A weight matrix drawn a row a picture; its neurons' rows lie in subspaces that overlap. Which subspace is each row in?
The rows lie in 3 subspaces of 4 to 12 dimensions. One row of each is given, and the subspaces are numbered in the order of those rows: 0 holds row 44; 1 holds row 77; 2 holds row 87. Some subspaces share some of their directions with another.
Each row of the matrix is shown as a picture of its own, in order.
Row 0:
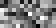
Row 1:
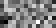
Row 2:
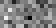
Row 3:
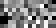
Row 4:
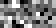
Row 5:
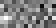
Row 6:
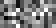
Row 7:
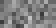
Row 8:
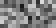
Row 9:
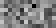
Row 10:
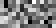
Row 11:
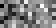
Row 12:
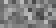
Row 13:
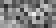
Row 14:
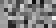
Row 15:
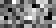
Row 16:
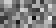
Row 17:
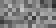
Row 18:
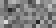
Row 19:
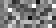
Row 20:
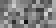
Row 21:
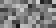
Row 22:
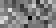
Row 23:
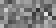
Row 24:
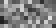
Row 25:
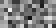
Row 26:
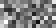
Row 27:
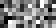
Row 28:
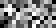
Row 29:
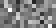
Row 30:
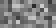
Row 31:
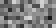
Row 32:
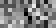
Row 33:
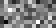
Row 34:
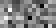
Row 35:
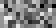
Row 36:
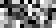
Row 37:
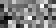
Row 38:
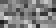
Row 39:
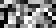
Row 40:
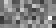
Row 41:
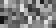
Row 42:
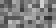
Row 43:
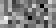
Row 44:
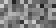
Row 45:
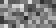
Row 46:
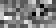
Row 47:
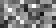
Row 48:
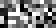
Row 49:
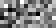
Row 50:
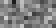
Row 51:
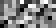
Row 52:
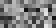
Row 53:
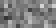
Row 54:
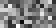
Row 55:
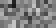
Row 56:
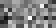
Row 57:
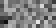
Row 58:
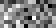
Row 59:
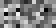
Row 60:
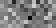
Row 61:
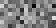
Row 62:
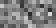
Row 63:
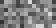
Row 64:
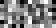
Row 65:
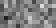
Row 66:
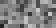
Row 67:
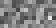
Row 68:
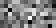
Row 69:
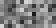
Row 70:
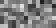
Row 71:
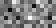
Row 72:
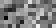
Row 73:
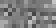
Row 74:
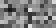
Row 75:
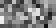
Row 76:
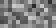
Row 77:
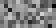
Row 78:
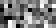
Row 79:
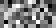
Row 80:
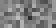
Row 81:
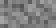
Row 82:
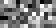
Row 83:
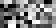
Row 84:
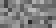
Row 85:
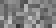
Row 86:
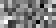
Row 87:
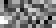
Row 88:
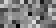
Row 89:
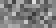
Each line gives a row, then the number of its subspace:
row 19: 1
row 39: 0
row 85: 0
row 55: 0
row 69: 0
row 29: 1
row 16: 2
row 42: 2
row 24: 2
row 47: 0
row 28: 1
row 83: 0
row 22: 1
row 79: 2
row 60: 1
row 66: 0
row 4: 0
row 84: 1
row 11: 0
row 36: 0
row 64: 0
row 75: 1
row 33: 2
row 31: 2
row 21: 0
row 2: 2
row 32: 0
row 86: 2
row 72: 0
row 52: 0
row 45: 2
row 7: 0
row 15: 1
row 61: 0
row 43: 2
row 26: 1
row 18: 2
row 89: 1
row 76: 2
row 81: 2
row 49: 0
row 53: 1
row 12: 0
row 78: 1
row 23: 0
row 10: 1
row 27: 2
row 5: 0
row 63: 0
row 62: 0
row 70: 2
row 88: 0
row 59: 0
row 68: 1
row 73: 1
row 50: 0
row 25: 1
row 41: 2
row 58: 2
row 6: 0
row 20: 0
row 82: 0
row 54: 0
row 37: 2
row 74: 0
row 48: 0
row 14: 1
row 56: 1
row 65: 1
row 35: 1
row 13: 0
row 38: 0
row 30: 2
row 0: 0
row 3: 1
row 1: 2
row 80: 0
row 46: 0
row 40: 2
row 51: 0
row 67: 0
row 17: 1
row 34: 1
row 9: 0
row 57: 2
